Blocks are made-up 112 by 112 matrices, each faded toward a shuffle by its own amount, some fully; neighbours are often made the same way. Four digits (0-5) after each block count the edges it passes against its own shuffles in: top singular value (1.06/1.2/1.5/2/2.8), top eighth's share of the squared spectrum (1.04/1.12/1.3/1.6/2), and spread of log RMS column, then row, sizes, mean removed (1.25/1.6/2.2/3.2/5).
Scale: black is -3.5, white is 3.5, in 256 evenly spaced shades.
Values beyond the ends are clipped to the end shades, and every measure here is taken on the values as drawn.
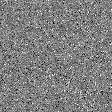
0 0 0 0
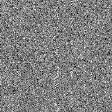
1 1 3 0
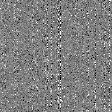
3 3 3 0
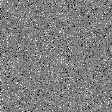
0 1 2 0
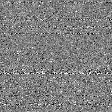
2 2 0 4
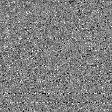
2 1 0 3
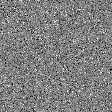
0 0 0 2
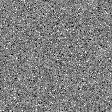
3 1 0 0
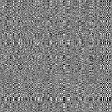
5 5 4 4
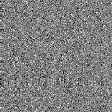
4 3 1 1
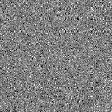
4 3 2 2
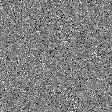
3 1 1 0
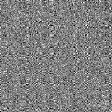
5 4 3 3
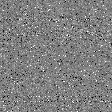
1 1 0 2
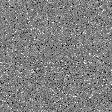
0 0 0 1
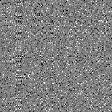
4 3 2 2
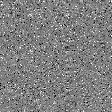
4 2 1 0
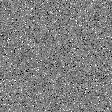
2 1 0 0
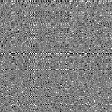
5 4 3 3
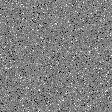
0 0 0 0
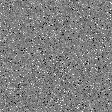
0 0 0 0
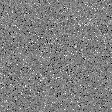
0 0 0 1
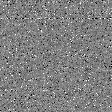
2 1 0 2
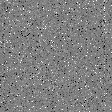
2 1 0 0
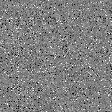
3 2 1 1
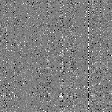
4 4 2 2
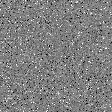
2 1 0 0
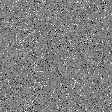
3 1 0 0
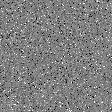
2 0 0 0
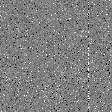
3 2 1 0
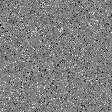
0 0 0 0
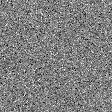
0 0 0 0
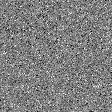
0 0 0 0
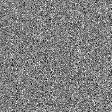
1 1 3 0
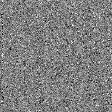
1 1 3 0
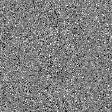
1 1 2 0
